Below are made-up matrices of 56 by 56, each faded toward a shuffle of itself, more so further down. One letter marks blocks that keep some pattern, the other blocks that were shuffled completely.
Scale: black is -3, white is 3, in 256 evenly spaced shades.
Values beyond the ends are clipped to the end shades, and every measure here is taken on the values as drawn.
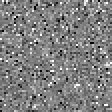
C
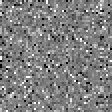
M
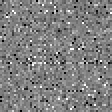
M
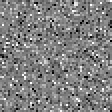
C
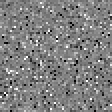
C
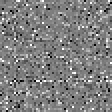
M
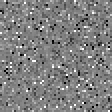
C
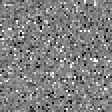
C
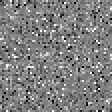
C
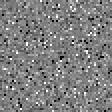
C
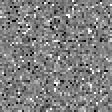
M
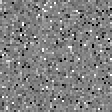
C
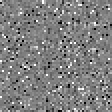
M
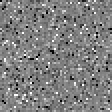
C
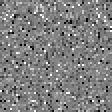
C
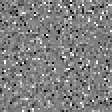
M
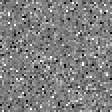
C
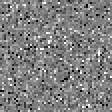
C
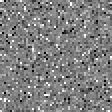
C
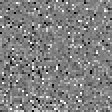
M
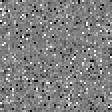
C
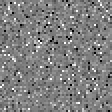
C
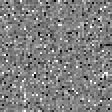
C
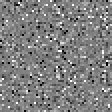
M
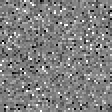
C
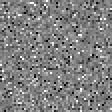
C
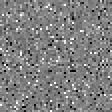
M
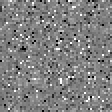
M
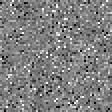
C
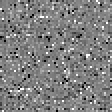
M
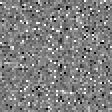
C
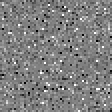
M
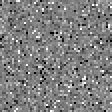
C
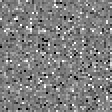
M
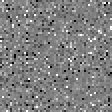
M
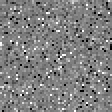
C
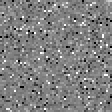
C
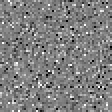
M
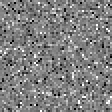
C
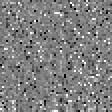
M
